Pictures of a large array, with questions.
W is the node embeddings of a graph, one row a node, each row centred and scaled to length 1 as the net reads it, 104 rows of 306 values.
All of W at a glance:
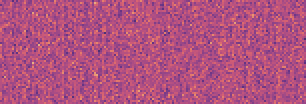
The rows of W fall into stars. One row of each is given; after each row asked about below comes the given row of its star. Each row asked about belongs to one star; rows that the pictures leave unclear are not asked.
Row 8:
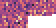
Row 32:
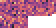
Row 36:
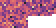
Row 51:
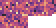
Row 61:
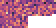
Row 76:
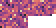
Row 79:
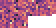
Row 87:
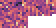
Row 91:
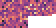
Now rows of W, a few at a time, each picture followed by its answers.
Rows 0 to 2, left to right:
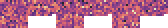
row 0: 87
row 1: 91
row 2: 36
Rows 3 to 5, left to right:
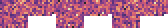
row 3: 32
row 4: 32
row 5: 8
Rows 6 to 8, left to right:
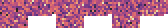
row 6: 79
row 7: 36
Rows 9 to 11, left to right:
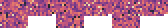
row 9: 79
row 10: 8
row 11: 51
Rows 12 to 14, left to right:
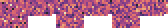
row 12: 32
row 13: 32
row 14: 79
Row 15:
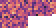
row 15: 79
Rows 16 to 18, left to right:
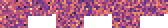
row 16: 79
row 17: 32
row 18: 51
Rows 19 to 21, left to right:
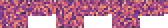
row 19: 61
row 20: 91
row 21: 76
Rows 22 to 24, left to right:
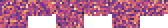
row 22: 79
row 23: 61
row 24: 51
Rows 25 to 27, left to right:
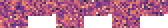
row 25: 87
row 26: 91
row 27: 36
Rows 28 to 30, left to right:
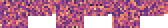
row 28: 91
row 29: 61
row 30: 91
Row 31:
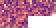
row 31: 36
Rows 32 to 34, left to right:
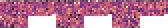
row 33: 32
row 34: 87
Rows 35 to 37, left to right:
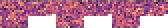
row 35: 91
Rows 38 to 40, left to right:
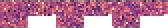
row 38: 8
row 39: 76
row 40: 76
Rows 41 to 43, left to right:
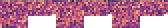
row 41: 91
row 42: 36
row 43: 36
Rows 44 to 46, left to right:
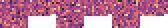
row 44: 32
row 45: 87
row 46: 51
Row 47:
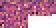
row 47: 61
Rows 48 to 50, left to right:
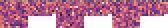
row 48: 76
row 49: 51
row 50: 87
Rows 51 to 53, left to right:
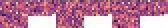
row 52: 79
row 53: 91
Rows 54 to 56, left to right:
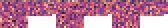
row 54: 87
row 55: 79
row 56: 61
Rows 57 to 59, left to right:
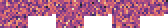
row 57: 32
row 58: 79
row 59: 32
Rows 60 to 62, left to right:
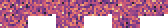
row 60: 51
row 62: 76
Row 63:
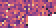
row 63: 8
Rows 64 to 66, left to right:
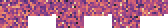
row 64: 36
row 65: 32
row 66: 8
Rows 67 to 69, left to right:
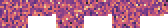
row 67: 51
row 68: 91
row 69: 91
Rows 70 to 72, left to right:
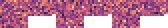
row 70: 51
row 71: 79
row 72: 79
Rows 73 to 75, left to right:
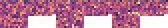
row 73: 32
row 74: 87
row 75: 51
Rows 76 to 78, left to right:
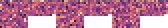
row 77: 51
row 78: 36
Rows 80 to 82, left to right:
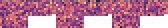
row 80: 91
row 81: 76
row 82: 51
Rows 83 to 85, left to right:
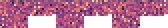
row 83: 61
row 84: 91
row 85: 8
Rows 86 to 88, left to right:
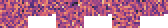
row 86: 51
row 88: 87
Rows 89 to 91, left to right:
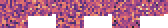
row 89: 8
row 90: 8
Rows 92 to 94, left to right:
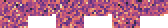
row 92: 87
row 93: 61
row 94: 91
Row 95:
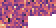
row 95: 87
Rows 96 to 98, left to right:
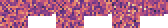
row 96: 36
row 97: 79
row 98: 87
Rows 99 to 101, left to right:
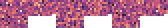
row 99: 76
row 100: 8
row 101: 51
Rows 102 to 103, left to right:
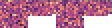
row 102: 51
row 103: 61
